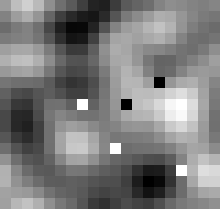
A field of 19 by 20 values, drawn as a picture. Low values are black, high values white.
No row or column stands out. The field is mottled with small blotches. The halves do not mirror each other. The top right is the smoothest part. Five lone cells stand out: three far higher and two far lower than their neighbours.
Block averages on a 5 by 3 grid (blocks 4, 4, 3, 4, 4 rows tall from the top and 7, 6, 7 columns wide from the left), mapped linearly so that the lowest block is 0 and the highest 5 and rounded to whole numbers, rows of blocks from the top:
2 1 3 | 2 2 2 | 0 3 5 | 1 3 3 | 2 0 2
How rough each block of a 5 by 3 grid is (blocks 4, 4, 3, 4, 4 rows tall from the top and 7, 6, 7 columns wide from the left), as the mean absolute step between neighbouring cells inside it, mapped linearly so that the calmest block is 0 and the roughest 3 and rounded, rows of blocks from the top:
110 / 101 / 031 / 111 / 001
